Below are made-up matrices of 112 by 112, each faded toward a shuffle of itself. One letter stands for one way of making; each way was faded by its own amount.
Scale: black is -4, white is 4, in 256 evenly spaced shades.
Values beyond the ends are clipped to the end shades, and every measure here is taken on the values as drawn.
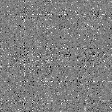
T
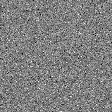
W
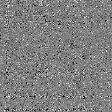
T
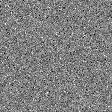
W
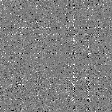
T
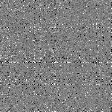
T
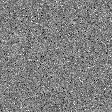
W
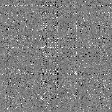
T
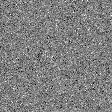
W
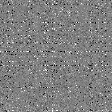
T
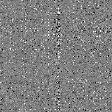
T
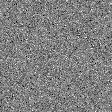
W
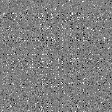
T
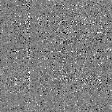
T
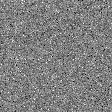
W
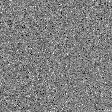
W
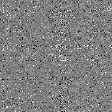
T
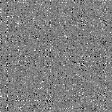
T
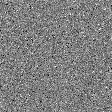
W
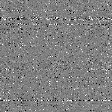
T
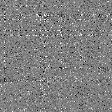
T
